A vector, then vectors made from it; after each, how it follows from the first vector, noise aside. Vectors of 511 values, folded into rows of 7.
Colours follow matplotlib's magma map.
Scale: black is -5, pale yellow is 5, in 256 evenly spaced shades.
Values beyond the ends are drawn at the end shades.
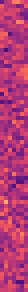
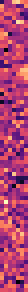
scaled up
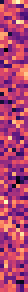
scaled up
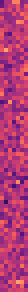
sign-scrambled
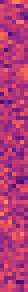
copied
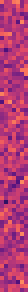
sign-scrambled
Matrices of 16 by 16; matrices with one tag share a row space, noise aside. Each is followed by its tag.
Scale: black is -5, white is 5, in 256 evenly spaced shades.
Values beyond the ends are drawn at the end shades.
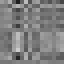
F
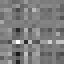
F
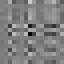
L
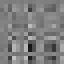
L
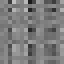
L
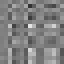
L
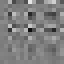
L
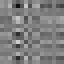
F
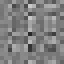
L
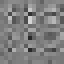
L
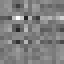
F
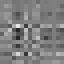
F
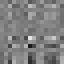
L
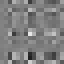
L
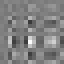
L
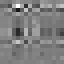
F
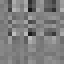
L
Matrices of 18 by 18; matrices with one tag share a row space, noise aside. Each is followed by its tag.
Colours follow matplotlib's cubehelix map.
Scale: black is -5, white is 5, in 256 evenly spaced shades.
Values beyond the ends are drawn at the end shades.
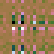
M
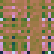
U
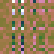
M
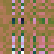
M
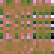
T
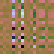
M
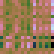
T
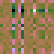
M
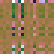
M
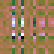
M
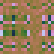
U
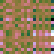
T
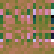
T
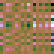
T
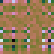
U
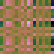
T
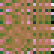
T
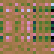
T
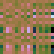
T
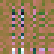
M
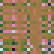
U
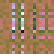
M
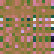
T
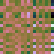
T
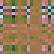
U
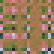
U
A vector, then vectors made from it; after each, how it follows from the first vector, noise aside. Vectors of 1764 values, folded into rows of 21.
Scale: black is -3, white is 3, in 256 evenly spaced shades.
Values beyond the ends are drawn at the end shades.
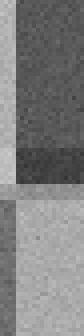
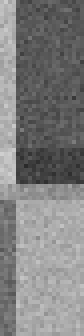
copied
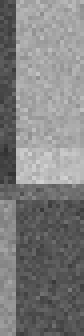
negated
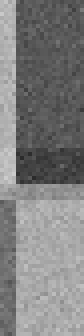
copied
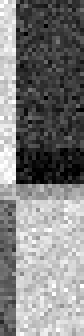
scaled up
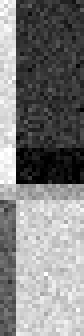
scaled up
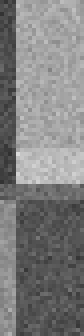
negated
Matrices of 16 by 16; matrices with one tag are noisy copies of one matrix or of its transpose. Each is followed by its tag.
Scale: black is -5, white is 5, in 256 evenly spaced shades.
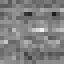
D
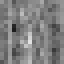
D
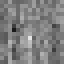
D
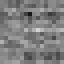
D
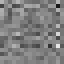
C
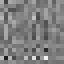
C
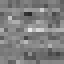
D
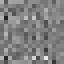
C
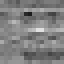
D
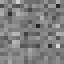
C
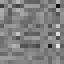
C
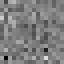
C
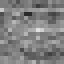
D
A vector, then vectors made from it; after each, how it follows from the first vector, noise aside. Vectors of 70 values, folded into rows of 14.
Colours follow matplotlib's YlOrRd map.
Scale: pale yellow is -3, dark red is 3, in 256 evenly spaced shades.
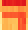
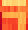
negated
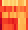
negated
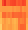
shrunk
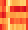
wrapped around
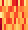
sign-scrambled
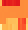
partly zeroed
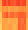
shrunk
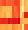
wrapped around
